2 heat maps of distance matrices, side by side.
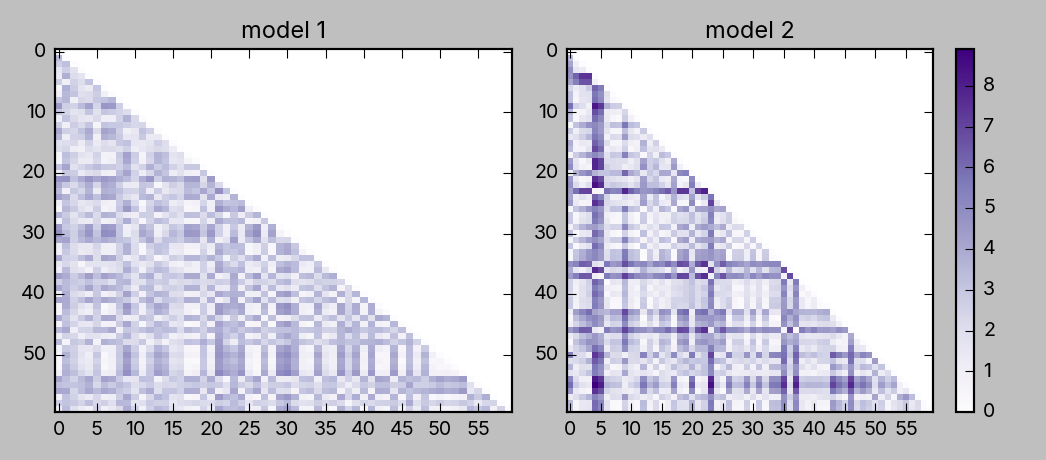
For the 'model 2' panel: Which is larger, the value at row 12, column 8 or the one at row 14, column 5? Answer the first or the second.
the second
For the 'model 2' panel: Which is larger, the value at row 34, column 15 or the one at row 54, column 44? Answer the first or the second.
the second
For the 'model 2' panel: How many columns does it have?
60
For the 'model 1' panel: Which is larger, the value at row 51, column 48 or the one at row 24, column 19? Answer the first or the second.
the first
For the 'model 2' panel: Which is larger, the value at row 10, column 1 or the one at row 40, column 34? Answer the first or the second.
the second
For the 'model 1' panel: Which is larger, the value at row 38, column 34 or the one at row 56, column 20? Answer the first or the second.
the second
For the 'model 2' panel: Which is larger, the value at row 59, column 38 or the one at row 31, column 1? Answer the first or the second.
the second
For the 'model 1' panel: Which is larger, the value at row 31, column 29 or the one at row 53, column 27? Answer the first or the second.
the second
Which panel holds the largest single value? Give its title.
model 2
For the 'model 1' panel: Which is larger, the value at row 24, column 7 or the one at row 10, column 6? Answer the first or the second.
the first
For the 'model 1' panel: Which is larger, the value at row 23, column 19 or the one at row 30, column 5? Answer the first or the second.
the first
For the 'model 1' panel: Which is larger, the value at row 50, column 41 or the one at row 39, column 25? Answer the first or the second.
the first
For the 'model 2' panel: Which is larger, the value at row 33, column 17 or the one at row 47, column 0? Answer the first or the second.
the second
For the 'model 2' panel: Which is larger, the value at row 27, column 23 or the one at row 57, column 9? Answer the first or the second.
the first
